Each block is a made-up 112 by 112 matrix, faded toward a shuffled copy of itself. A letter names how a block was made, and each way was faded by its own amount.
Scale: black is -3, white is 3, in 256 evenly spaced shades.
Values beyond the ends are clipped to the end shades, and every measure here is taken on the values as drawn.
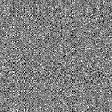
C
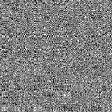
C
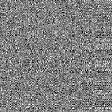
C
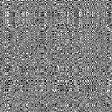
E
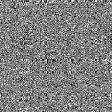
C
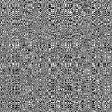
E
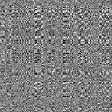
E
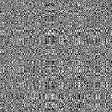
E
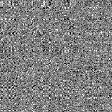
C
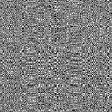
E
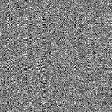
C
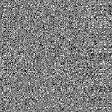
C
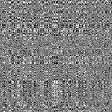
E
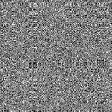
C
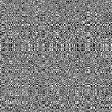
E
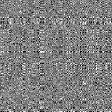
E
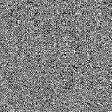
C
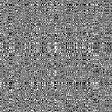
E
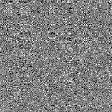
C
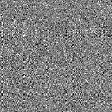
C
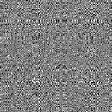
E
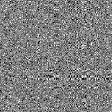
C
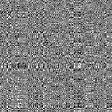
E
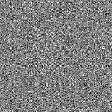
C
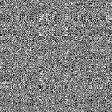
C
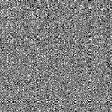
C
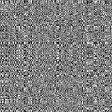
E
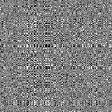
E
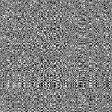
E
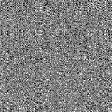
C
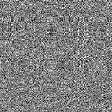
C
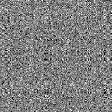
C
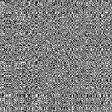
E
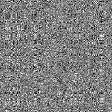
C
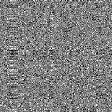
C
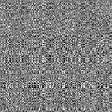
E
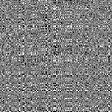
E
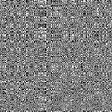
E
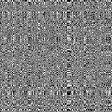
E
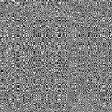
E
